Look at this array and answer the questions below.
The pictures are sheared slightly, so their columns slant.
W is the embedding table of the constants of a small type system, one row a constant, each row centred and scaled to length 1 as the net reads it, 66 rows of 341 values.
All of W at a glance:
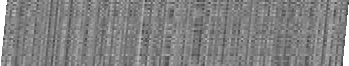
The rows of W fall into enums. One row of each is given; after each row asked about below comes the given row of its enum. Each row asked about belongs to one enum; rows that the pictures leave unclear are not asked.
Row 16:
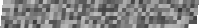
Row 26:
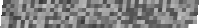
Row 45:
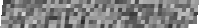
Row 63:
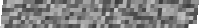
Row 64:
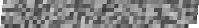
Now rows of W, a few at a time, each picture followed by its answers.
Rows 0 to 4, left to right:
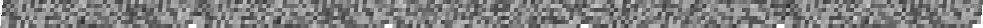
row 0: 26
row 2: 16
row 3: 64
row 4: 26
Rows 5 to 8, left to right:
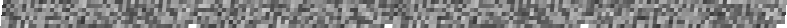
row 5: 26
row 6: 64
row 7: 26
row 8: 45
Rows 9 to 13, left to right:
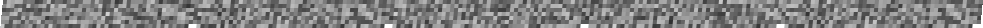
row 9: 63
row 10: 64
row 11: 16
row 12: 45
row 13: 64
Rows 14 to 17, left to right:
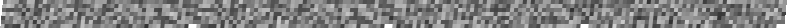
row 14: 64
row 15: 64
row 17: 45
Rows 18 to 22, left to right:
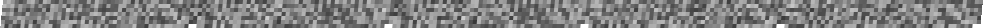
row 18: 16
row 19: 26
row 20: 26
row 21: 16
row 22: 64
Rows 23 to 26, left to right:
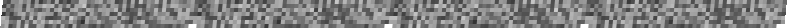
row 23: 26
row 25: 26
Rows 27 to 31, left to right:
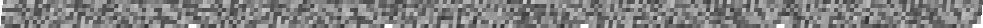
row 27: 64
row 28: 64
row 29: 45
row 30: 26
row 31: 26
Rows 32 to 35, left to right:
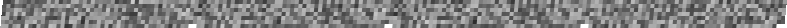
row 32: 45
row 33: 26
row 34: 26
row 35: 16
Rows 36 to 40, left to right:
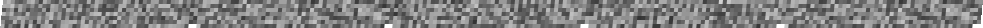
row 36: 16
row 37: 63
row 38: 26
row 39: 45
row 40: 63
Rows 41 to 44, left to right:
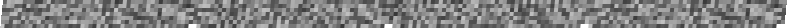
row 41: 63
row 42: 64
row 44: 63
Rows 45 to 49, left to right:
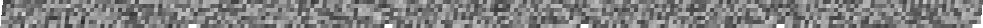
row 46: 63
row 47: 16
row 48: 16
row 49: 26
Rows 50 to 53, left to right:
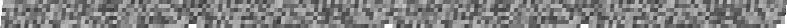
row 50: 16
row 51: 26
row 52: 16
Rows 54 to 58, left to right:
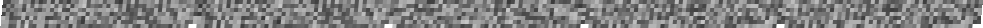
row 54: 26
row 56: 63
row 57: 16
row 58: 16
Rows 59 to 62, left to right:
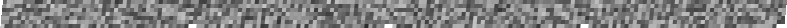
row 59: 63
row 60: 45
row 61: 64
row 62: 16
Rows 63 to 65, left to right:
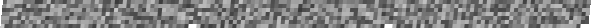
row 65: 16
